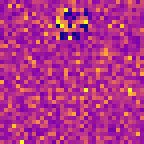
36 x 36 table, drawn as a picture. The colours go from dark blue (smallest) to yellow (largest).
There are no regular stripes. Neither half mirrors the other. The top middle is the roughest part. The texture is fine-grained noise. Overall the values sit about 40% of the way up the scale. No seam splits the table. An odd patch, rougher than its surroundings, sits in the top middle.
